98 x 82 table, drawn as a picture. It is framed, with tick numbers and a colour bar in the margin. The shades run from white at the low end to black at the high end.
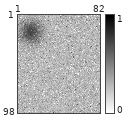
One bump rises in the top left. No single row or column stands out from its neighbours. No regular stripes run through it. The top left is the ninth with the highest average. The halves do not mirror each other. Overall the values sit about 30% of the way up the scale.
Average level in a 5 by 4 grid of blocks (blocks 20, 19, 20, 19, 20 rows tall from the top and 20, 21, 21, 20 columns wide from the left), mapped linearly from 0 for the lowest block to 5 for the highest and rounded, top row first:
5 1 0 0 | 3 1 0 0 | 0 0 0 0 | 0 0 0 0 | 0 0 0 0
